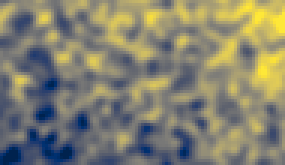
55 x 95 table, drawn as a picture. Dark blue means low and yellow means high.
The bottom left is the ninth with the lowest average. Neither half mirrors the other. There is an overall slope up to the top right. The histogram is bell-shaped. No lone cell stands out from its neighbours.
